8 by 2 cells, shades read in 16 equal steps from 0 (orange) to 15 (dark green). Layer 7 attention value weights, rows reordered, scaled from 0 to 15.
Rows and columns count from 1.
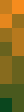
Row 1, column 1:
3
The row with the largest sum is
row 8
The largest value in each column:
15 11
